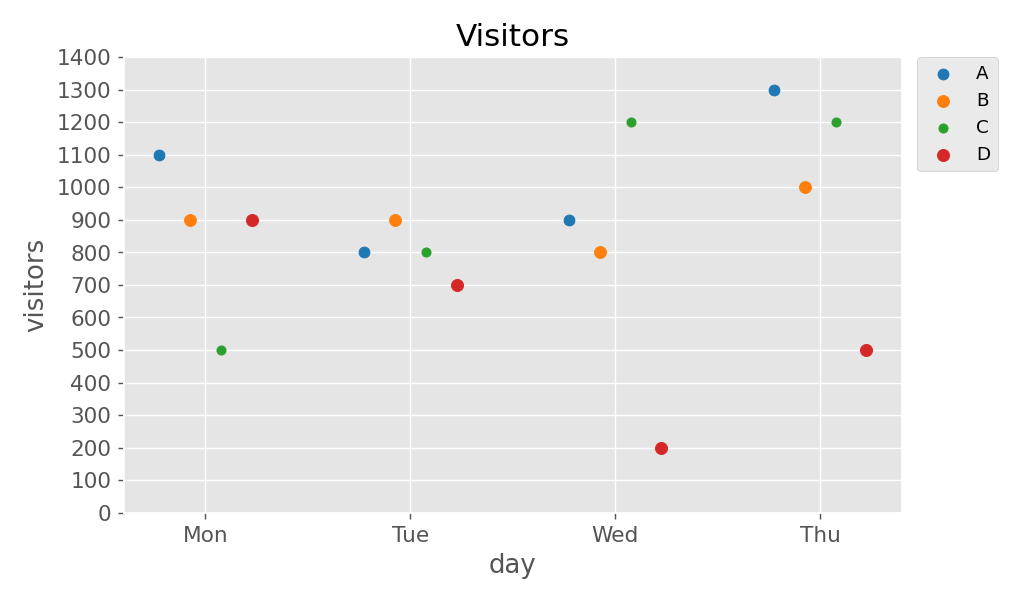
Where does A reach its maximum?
Thu
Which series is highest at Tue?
B
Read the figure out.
Title: Visitors
x-axis: day, ticks Mon Tue Wed Thu
y-axis: visitors, ticks 0 100 200 300 400 500 600 700 800 900 1000 1100 1200 1300 1400
Legend: A, B, C, D
Values:
A: 1100 800 900 1300
B: 900 900 800 1000
C: 500 800 1200 1200
D: 900 700 200 500
